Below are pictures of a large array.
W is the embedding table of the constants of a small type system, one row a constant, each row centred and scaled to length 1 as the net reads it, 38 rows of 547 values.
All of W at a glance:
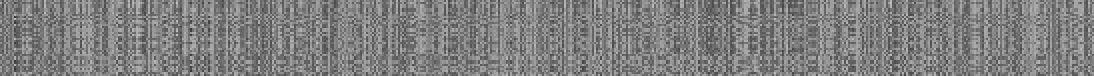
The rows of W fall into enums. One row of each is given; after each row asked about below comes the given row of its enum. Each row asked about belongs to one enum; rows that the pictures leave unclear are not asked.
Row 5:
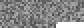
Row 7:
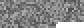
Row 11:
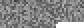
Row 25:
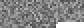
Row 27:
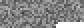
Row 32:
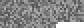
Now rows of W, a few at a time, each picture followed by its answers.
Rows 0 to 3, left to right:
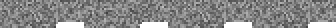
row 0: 25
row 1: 27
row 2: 25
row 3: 25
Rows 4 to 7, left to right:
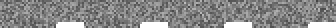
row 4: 5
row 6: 25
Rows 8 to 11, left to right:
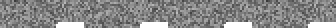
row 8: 11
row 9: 7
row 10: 27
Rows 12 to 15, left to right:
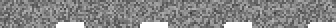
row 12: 32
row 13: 5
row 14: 27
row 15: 27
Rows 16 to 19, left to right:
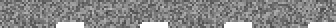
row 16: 5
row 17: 27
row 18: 5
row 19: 7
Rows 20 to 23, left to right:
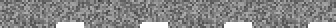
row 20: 5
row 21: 11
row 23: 5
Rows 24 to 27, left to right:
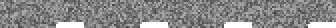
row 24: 7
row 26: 5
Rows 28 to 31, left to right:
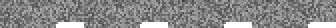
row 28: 32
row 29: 32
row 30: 11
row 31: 11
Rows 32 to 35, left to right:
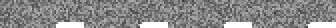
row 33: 27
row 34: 11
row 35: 27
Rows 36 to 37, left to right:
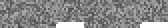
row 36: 7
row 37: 32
